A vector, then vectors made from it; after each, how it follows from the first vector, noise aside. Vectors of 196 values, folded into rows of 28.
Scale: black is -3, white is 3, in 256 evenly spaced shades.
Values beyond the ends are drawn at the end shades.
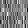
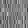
shrunk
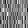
copied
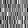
copied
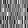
copied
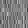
shrunk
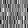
copied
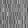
shrunk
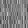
shrunk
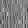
shrunk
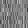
shrunk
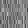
shrunk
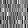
copied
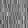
shrunk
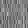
shrunk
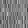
shrunk
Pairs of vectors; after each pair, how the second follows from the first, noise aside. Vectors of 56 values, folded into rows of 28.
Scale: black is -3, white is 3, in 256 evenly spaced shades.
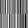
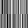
reversed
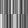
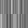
shrunk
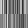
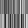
reversed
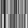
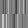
partly zeroed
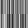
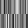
shuffled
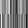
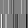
partly zeroed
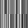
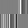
partly zeroed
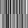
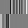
partly zeroed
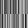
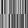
reversed
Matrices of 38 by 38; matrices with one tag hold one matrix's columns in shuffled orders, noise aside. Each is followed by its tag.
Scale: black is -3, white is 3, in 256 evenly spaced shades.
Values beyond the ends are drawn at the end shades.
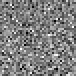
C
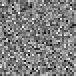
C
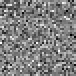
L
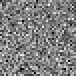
C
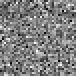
L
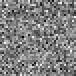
L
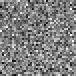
C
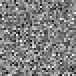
C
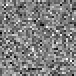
C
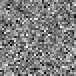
C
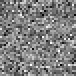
L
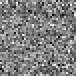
L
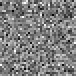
L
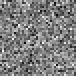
L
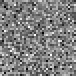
C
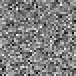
C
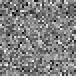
L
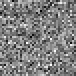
L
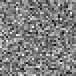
C
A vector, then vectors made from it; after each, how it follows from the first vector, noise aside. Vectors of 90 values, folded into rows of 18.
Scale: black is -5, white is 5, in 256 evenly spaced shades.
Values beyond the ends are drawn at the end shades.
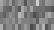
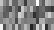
scaled up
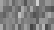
copied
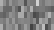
copied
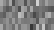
copied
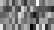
scaled up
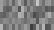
copied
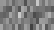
copied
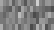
copied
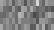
copied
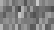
copied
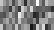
scaled up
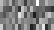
scaled up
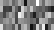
scaled up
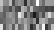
scaled up
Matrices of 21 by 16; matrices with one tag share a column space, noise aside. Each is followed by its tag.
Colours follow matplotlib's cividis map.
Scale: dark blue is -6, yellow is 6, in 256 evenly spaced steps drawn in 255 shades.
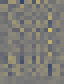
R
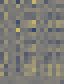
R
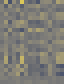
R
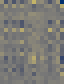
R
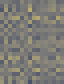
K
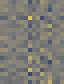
K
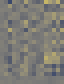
R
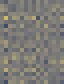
K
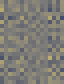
K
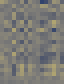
R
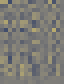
R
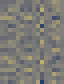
K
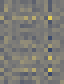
K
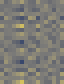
K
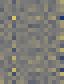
K
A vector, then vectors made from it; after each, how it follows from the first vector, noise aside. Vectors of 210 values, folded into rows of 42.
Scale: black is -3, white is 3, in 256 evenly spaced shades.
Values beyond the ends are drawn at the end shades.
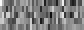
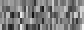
reversed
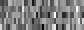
wrapped around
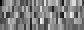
negated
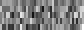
reversed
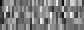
negated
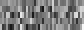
reversed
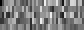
negated
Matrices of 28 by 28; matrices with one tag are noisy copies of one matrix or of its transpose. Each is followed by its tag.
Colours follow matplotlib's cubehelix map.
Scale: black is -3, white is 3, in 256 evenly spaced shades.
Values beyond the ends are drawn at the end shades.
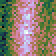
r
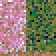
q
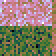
q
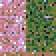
q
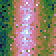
r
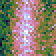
r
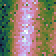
r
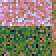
q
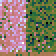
q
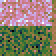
q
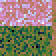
q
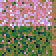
q
